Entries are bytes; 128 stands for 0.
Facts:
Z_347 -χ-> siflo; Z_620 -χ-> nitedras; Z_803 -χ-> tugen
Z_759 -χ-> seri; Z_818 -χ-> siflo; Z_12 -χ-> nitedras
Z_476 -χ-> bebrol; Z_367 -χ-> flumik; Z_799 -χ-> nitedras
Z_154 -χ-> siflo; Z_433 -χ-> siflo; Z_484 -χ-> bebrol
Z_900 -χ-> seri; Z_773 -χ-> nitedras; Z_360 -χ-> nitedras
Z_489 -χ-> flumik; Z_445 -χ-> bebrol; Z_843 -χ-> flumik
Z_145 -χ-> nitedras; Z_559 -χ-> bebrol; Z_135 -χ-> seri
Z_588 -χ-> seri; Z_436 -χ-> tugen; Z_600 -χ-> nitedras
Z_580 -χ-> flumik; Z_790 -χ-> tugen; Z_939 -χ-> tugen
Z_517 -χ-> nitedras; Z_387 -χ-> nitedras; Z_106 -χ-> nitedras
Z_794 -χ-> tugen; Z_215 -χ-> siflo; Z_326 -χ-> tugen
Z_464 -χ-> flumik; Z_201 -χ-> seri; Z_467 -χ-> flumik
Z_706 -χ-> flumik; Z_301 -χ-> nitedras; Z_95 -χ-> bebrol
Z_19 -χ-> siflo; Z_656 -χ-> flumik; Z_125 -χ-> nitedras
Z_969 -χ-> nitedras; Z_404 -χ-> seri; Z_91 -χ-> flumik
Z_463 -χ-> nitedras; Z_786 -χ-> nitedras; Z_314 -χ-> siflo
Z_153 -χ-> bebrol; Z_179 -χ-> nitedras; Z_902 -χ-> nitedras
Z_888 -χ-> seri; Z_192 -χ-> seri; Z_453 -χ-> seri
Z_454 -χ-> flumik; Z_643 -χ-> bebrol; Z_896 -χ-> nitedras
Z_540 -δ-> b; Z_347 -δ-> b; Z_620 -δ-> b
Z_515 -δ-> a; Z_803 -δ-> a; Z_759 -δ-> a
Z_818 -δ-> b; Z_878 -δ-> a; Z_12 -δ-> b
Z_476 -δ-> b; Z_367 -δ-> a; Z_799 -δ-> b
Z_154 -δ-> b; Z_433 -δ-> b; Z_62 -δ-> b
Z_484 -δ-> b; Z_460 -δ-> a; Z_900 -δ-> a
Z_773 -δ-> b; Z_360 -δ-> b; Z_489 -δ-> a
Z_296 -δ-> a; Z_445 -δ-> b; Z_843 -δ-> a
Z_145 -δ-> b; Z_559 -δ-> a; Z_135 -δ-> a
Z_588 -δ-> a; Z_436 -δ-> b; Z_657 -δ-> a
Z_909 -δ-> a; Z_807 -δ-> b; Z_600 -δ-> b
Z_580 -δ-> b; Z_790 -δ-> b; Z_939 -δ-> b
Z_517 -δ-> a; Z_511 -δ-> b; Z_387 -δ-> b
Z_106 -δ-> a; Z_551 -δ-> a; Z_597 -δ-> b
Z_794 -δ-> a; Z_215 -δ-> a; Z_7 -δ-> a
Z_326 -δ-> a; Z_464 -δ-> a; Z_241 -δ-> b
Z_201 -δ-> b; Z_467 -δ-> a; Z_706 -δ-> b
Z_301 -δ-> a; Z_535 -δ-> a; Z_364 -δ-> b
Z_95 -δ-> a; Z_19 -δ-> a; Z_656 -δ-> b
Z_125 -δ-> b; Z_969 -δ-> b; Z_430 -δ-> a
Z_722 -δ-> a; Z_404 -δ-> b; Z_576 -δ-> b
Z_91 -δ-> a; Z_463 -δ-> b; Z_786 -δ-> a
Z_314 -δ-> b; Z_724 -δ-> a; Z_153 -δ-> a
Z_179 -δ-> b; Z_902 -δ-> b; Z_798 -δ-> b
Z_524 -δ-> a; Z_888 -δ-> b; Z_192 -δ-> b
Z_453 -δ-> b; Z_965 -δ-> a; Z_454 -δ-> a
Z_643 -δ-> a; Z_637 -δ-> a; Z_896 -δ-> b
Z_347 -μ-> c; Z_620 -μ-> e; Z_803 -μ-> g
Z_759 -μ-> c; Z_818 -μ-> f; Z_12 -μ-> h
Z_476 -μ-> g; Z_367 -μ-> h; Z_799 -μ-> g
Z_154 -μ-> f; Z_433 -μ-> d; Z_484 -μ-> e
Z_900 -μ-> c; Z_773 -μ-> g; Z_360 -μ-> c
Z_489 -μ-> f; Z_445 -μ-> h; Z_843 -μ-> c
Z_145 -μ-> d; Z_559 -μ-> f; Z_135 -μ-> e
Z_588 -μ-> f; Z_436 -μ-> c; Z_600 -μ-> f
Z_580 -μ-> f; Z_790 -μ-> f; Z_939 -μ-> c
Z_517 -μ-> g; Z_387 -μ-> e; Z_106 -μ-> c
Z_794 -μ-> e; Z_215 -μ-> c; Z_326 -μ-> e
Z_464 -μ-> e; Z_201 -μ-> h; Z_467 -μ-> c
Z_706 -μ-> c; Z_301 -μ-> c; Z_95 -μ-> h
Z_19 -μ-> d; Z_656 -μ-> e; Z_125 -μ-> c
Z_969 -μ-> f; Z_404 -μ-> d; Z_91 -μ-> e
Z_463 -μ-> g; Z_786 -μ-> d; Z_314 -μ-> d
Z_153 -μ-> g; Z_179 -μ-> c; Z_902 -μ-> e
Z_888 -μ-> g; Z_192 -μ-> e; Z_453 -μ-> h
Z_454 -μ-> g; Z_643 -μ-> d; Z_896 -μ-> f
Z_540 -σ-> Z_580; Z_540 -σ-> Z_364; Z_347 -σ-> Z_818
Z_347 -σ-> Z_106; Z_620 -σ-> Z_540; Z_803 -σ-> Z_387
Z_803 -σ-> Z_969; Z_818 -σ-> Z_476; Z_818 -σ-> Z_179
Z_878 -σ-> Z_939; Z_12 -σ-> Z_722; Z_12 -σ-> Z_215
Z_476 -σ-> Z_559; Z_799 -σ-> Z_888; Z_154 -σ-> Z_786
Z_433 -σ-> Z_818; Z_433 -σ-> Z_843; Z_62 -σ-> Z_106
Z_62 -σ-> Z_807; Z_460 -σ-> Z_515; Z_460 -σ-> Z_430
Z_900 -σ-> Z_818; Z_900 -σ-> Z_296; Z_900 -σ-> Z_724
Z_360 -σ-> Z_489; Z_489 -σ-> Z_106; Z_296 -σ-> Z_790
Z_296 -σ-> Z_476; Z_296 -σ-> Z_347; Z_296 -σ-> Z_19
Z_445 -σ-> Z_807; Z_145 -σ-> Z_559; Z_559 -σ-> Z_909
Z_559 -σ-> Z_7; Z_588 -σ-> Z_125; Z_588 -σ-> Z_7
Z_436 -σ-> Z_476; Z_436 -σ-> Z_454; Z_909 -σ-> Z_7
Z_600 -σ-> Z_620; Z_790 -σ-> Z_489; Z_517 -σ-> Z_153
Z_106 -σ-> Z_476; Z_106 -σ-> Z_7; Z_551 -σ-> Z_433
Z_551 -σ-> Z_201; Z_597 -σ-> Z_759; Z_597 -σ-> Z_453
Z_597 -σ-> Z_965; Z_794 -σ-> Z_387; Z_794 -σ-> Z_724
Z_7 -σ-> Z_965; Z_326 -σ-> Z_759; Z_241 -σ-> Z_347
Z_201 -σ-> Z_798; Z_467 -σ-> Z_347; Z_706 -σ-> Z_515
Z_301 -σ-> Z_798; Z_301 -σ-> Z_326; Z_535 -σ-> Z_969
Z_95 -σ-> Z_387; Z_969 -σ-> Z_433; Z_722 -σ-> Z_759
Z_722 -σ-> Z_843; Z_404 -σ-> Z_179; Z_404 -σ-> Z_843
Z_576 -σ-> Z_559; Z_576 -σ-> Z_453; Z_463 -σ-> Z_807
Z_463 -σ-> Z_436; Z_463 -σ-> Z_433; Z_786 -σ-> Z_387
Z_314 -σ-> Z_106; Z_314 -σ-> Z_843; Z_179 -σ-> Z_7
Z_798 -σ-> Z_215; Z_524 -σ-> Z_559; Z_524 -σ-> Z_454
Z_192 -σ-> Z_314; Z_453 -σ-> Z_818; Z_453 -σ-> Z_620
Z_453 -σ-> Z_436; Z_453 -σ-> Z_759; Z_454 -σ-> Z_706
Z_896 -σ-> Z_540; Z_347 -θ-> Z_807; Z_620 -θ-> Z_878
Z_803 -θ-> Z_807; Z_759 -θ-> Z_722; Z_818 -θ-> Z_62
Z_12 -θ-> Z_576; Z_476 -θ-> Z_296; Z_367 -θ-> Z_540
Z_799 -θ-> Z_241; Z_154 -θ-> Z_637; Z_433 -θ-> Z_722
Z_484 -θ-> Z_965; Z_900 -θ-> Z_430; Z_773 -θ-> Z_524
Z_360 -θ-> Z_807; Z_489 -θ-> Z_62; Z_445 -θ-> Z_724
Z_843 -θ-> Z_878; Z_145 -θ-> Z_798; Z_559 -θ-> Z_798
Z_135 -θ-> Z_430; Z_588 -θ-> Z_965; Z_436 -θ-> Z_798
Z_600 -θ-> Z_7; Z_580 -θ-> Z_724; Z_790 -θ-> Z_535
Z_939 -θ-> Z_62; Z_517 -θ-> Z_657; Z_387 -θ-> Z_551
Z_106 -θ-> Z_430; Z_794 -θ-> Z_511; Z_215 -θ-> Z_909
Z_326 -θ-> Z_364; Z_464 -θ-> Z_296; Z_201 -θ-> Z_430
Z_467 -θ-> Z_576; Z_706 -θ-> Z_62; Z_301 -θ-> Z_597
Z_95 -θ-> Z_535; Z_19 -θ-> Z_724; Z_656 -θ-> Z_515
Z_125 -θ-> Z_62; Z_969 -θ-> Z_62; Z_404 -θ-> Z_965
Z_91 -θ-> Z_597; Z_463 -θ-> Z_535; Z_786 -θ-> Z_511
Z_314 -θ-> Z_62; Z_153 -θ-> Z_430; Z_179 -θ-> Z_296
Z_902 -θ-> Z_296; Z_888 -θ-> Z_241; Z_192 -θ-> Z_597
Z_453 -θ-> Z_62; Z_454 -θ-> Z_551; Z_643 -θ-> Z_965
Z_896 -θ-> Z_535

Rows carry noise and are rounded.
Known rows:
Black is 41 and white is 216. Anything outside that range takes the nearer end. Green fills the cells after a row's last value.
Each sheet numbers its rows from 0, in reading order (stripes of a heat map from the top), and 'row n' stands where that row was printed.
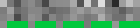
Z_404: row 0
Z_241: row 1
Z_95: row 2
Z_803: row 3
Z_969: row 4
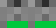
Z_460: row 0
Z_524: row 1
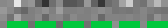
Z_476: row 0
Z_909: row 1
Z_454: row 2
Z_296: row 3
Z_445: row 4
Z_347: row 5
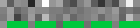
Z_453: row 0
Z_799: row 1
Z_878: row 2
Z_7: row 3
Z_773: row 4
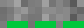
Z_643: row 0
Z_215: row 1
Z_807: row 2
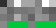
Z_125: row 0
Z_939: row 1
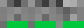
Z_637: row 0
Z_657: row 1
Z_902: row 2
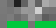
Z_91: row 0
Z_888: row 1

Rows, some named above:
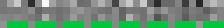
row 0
Z_445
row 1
Z_125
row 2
Z_643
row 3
Z_347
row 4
Z_179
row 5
Z_135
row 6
Z_656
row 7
Z_969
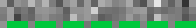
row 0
Z_453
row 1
Z_326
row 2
Z_301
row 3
Z_888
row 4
Z_643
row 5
Z_463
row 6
Z_580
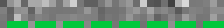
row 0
Z_106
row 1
Z_790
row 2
Z_445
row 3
Z_706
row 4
Z_19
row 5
Z_759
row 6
Z_12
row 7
Z_215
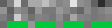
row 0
Z_517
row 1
Z_790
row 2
Z_476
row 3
Z_467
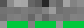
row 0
Z_818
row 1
Z_489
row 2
Z_154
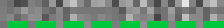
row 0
Z_367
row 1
Z_364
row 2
Z_360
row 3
Z_433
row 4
Z_786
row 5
Z_192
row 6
Z_463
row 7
Z_360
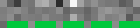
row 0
Z_515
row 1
Z_484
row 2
Z_125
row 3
Z_559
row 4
Z_62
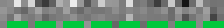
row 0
Z_476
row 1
Z_900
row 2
Z_436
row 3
Z_314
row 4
Z_153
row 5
Z_843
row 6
Z_588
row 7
Z_201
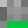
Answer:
Z_794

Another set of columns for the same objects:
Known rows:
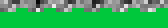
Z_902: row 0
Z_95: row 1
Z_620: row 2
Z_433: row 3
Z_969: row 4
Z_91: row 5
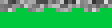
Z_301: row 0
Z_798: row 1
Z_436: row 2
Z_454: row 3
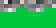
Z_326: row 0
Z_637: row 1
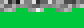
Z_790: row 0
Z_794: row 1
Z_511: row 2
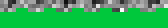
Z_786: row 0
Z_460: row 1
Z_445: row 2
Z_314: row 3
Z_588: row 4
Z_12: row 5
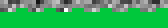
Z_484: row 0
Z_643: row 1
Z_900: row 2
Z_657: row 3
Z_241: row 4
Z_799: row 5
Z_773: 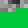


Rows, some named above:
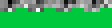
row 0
Z_95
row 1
Z_559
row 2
Z_445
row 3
Z_367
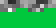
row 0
Z_153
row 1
Z_347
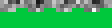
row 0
Z_656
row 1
Z_19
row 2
Z_467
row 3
Z_153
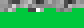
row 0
Z_125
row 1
Z_135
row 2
Z_145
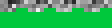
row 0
Z_314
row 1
Z_489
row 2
Z_939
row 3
Z_843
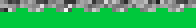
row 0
Z_888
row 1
Z_62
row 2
Z_818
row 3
Z_467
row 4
Z_106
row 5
Z_580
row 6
Z_62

